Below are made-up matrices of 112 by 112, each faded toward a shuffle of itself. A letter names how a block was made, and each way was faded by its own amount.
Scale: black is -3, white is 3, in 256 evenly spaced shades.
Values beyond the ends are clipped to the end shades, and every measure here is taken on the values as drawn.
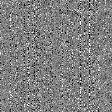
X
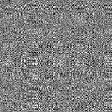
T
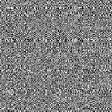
T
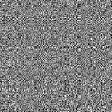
T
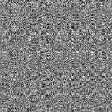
T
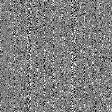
X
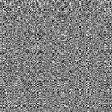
T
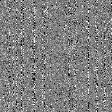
X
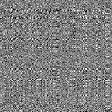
T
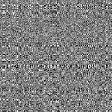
T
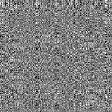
T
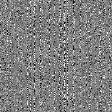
X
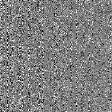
X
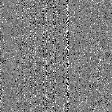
X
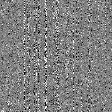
X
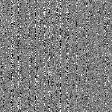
X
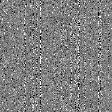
X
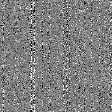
X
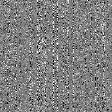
X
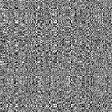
T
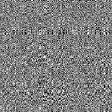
T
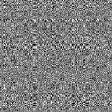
T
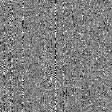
X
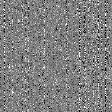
X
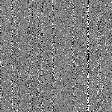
X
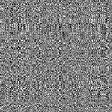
T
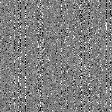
X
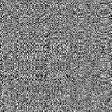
T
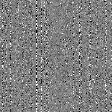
X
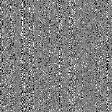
X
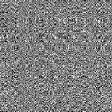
T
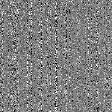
X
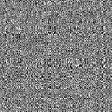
T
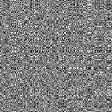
T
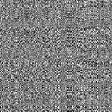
T
